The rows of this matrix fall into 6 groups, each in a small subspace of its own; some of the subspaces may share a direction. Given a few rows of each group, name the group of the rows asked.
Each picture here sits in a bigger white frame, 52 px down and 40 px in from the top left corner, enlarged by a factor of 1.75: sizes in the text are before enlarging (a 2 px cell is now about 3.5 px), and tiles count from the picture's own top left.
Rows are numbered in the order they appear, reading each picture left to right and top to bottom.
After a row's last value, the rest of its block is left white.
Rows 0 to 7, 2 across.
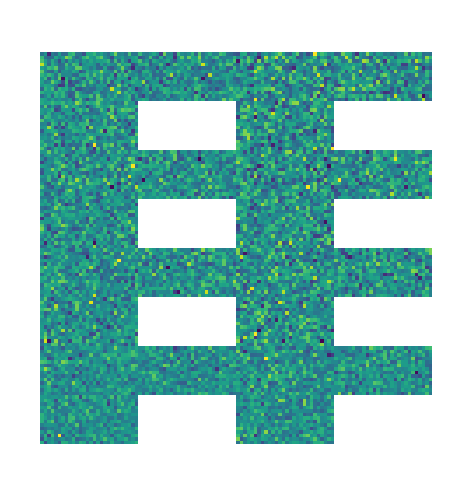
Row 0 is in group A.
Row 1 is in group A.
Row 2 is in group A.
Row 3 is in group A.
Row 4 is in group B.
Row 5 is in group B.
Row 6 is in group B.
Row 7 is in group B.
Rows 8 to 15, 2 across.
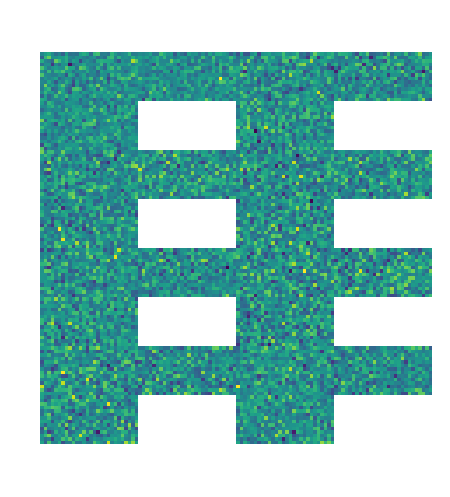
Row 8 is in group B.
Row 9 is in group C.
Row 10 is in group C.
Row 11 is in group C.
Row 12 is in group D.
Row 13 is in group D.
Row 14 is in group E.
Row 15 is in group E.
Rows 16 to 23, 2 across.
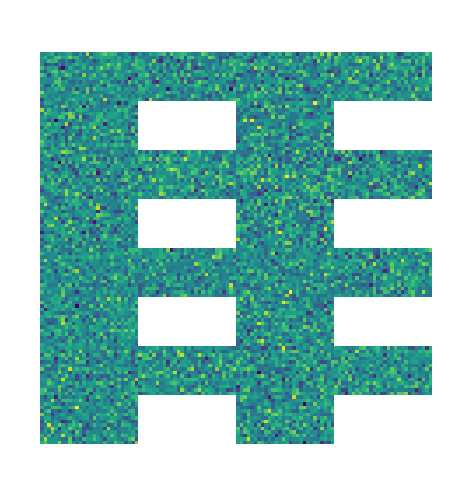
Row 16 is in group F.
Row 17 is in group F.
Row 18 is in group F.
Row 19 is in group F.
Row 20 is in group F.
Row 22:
A
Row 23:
E
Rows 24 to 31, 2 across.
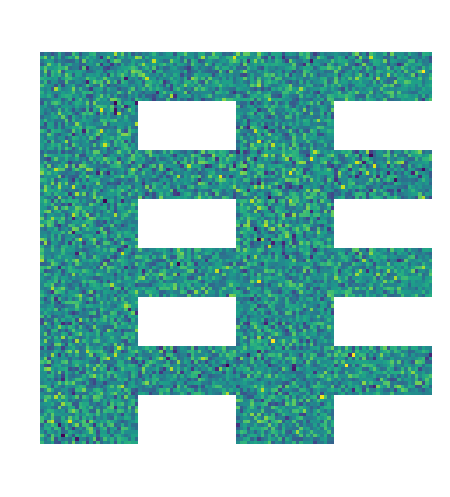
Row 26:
B
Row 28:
A
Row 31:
F
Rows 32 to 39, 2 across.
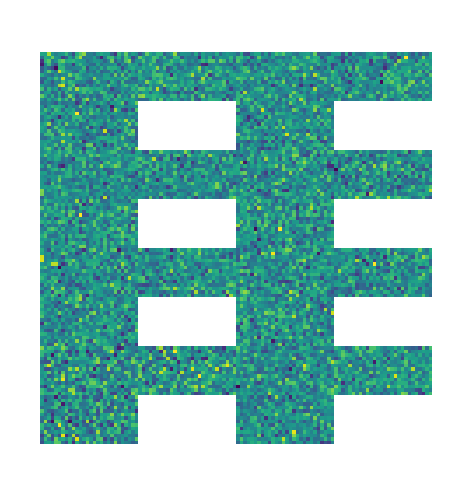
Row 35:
C
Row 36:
A
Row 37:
A
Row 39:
E
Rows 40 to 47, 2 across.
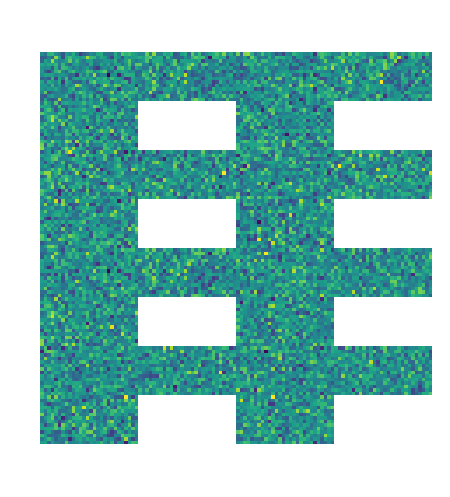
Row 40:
D
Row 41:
D
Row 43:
B
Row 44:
D
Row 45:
F
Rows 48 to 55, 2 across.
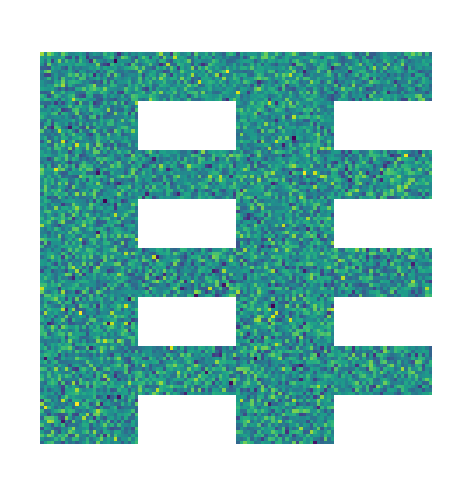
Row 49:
E
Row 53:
F
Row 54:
F
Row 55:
F
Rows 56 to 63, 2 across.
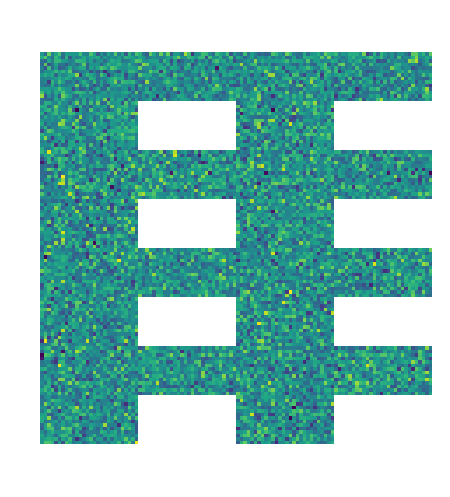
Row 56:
F
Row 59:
A
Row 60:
B
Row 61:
A
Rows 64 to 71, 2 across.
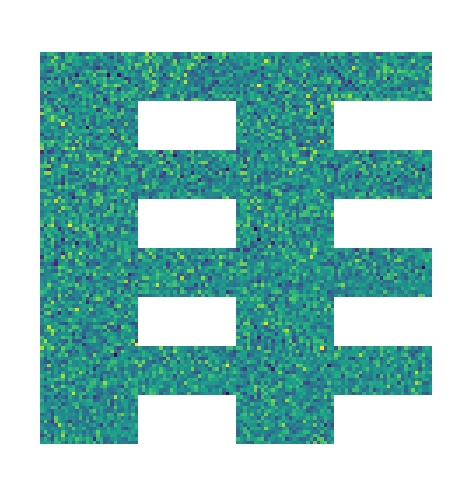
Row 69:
D
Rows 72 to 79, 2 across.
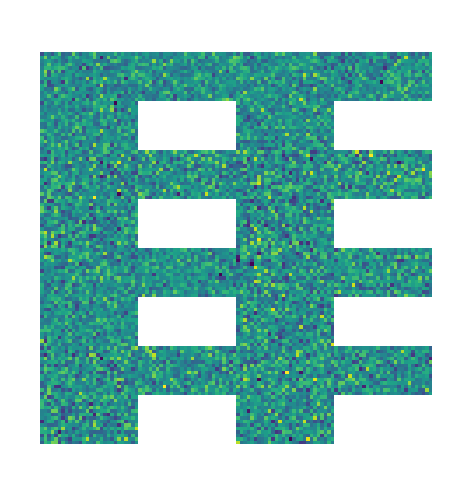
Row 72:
C
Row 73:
D
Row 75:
A
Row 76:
B
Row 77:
A
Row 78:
B
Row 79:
C
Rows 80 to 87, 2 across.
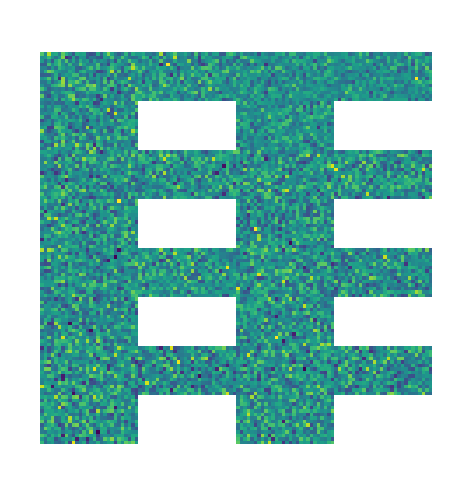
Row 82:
F
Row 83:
C
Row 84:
D
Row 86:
E
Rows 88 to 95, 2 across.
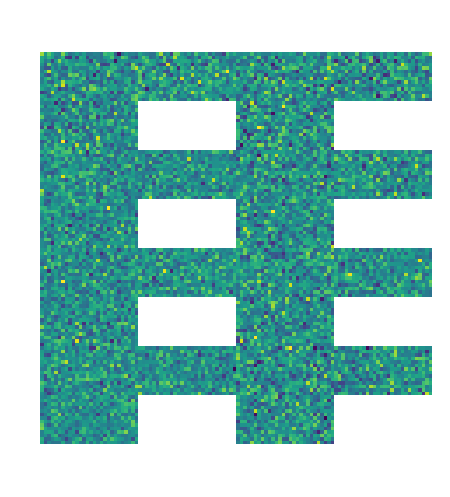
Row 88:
E
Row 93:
B
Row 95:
A
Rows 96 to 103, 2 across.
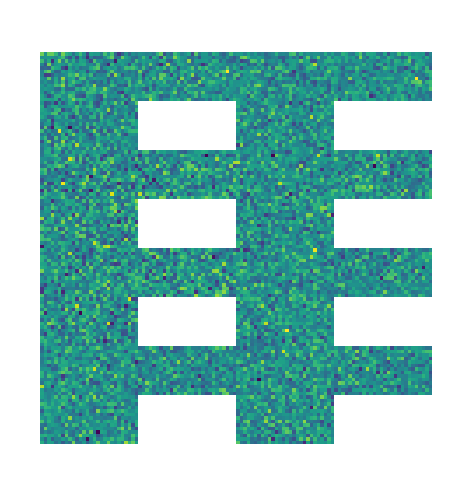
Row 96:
E
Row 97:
B
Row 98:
C
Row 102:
E
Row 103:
C
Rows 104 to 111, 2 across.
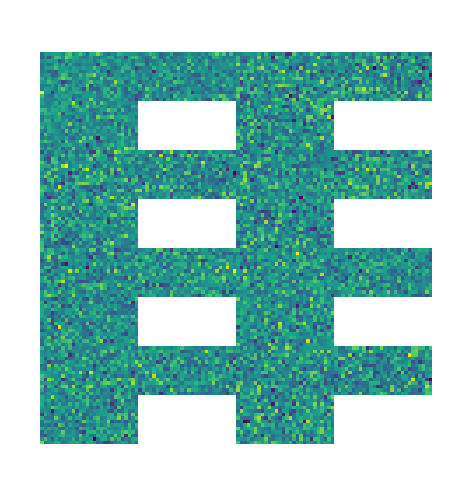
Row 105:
A
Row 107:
F
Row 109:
C
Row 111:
F
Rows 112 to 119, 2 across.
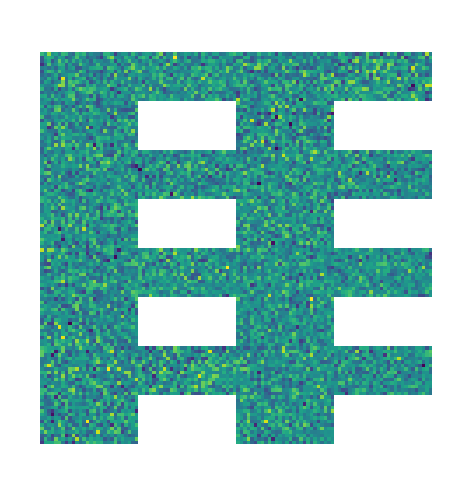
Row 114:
C
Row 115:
C
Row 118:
D
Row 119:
E
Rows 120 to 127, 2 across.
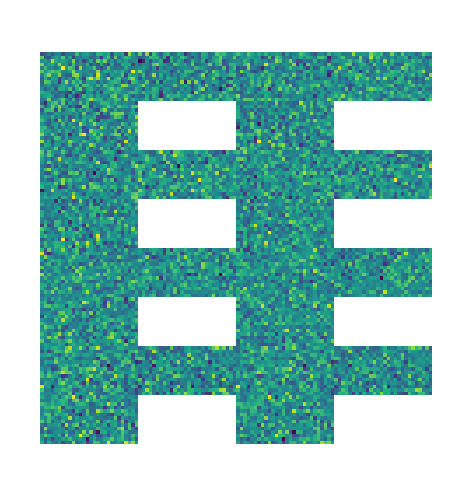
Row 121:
B
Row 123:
B
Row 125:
D
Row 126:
E
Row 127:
E
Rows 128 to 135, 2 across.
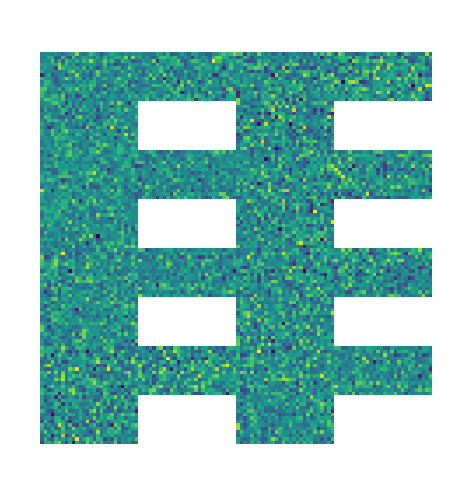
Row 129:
F
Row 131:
C
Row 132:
A
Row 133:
D
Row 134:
D
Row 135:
A
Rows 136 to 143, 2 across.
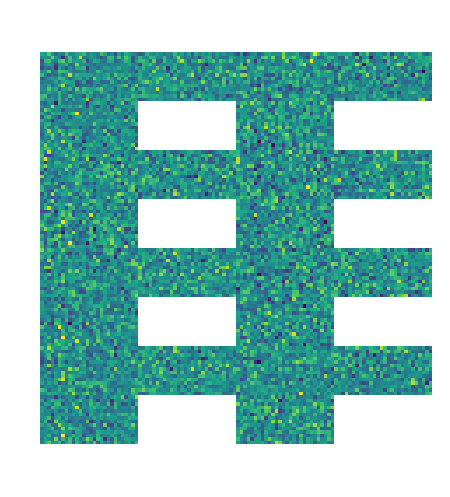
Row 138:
B
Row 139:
A
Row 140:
C
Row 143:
F
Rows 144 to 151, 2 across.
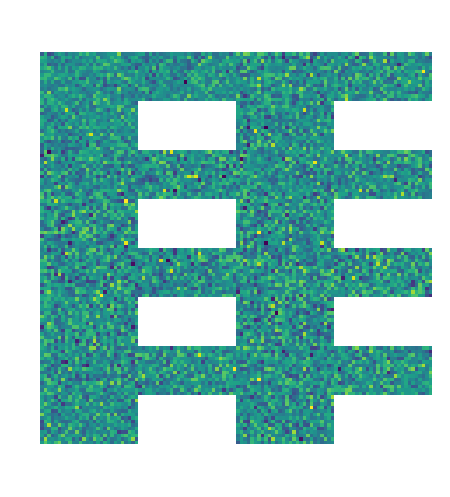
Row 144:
D
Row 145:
E
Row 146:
B
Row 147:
B
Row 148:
A
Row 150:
A
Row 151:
C
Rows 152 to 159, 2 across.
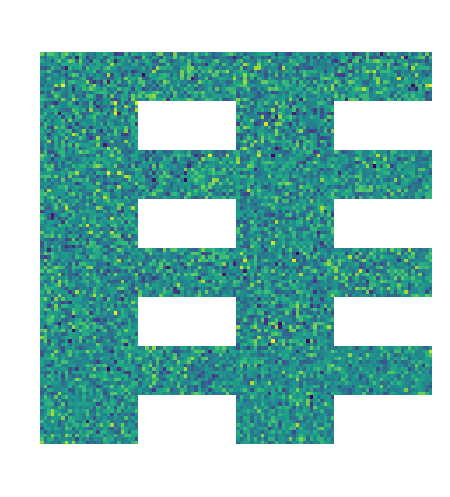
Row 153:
F
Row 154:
D
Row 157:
C
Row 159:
C
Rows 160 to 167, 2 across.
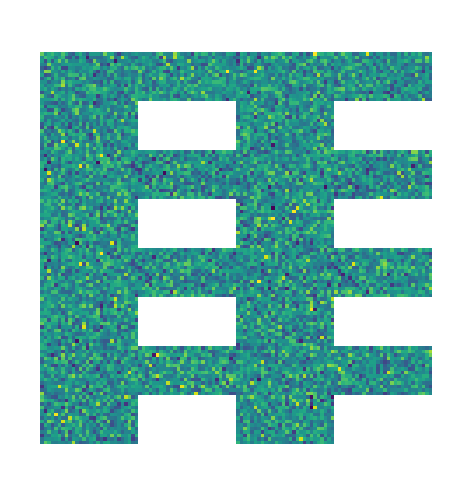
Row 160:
B
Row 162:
C
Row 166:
F
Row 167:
C
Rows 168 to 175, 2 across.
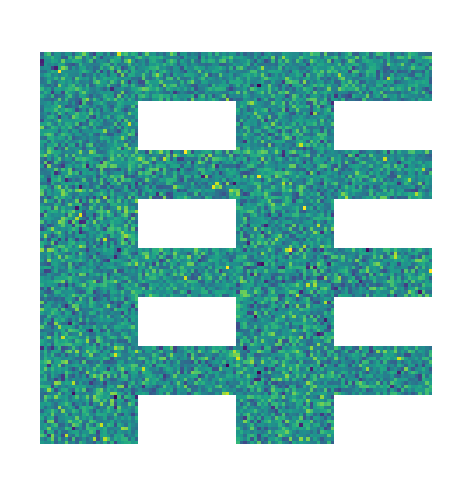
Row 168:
A
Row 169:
C
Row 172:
D
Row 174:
C
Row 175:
A
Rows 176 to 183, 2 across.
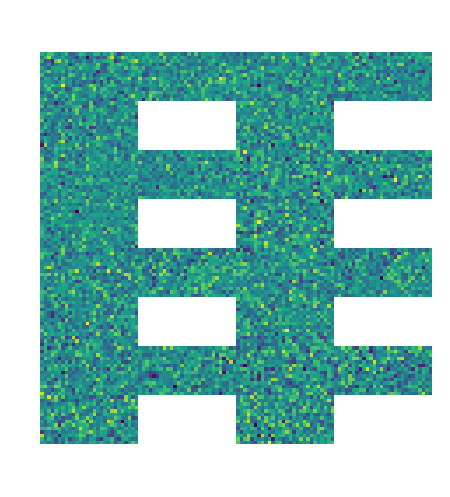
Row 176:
B
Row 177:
C
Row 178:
A
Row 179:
B
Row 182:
B
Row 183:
D
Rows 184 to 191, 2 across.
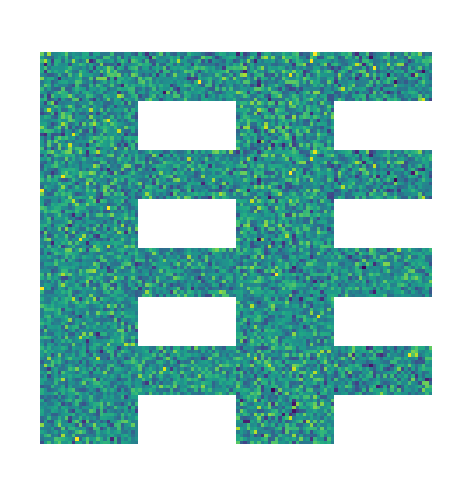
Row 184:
B
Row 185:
E
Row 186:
E
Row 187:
E
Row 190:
C
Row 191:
F
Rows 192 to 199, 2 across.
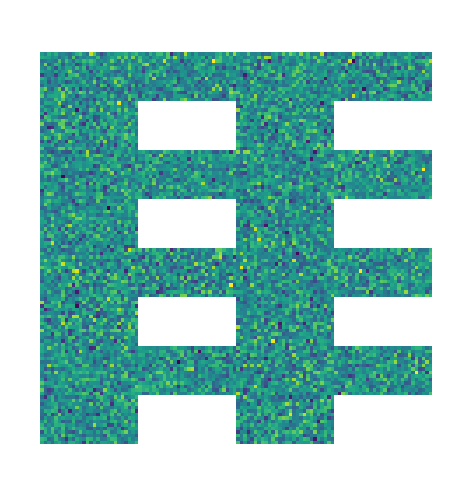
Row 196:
F
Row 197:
C
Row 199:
B
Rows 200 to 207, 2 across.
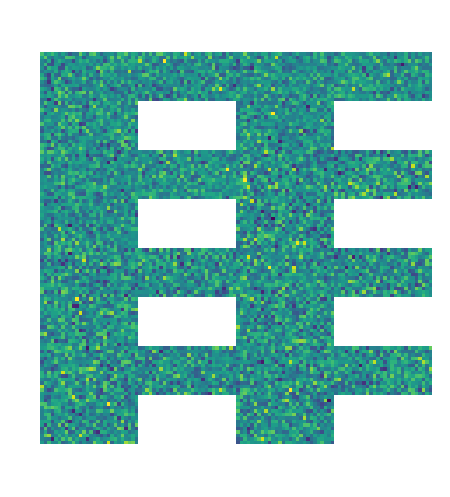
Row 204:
F
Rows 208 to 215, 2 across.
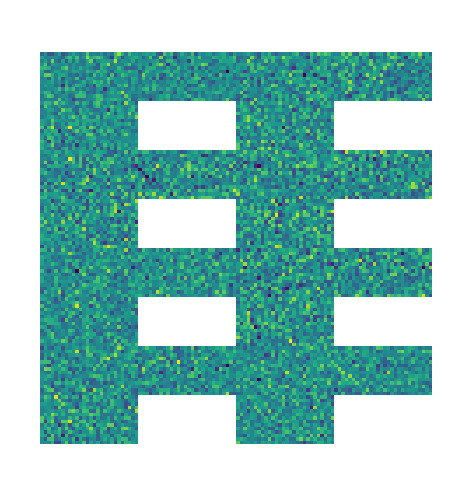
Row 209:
D
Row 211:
F
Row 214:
A
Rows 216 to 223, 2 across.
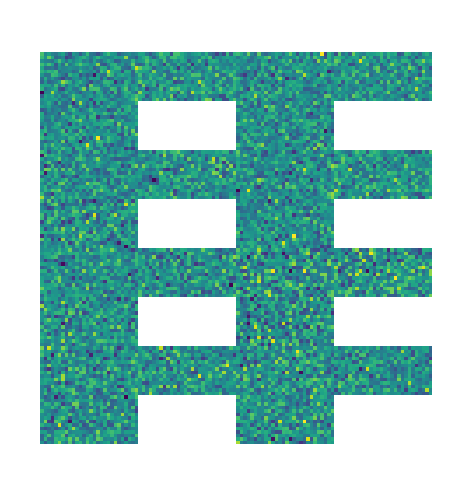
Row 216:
E
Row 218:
B
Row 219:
E
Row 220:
F
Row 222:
B
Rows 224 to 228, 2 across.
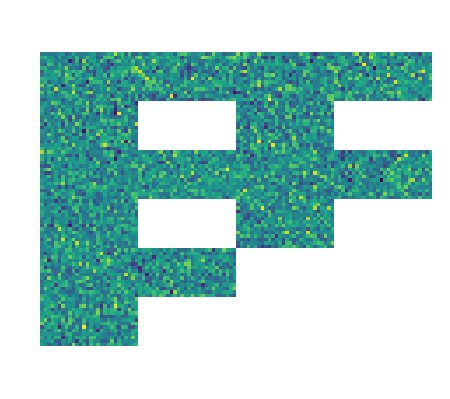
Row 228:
C
